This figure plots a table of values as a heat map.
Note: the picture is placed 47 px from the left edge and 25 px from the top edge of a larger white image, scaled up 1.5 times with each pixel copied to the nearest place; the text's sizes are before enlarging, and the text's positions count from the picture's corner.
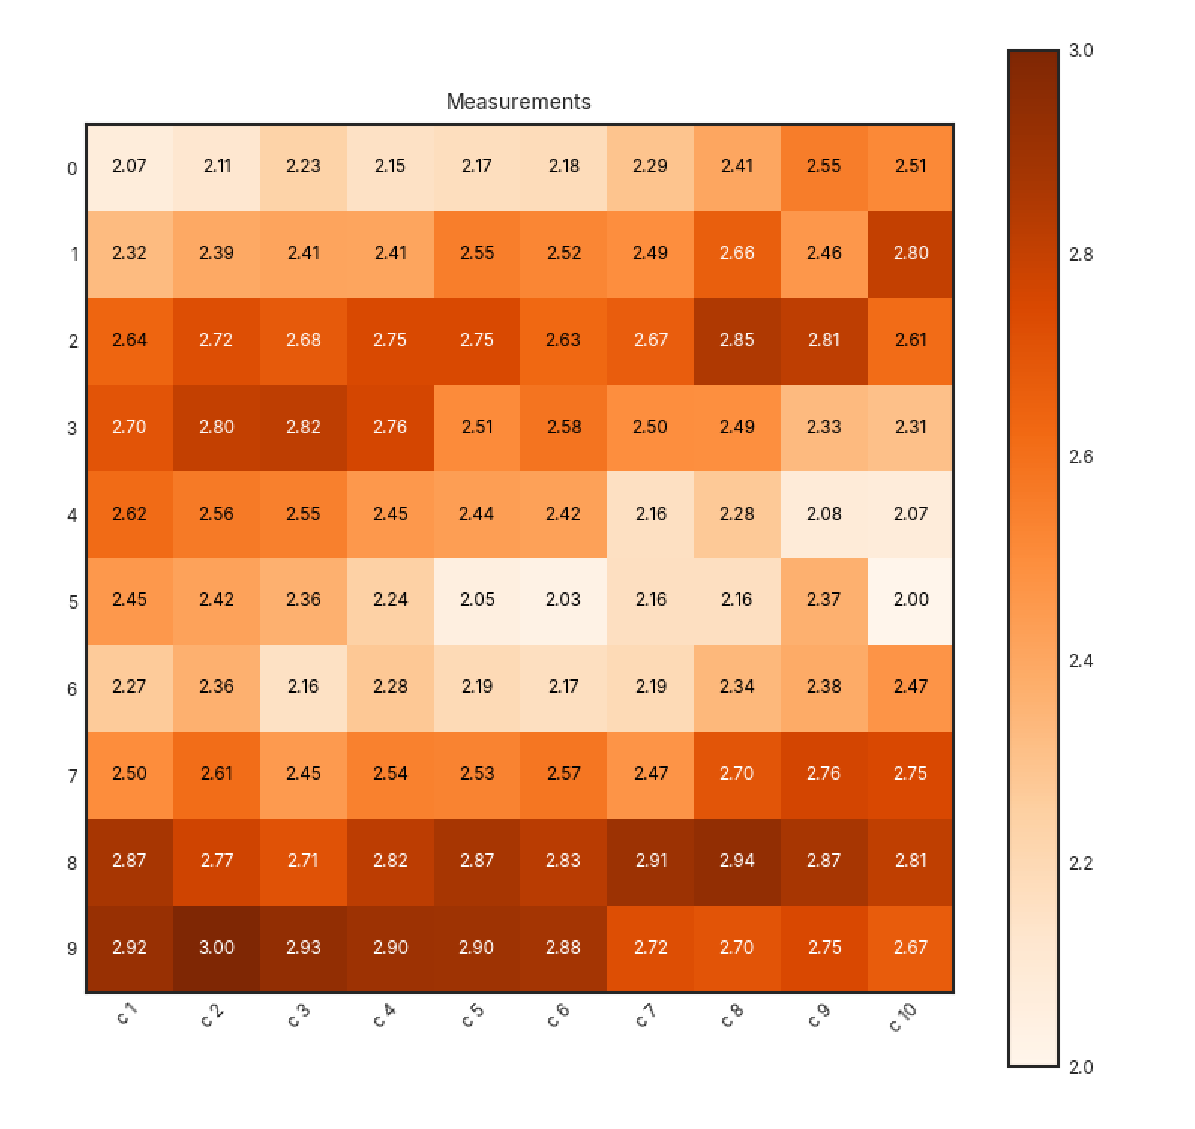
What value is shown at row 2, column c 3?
2.68
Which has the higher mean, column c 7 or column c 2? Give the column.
c 2
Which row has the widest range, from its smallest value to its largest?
4
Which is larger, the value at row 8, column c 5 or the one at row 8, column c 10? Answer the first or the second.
the first
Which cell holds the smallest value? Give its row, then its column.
5, c 10
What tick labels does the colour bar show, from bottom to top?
2.0, 2.2, 2.4, 2.6, 2.8, 3.0
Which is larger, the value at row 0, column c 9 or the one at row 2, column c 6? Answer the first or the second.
the second
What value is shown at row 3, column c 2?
2.80
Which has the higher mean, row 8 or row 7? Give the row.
8
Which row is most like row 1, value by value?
7
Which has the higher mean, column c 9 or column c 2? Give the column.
c 2
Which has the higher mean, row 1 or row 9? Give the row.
9
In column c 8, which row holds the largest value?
8
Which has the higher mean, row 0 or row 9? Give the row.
9
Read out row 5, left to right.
2.45 2.42 2.36 2.24 2.05 2.03 2.16 2.16 2.37 2.00
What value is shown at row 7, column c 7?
2.47
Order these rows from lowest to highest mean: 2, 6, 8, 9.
6, 2, 9, 8
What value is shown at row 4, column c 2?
2.56
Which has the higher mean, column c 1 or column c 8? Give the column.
c 8
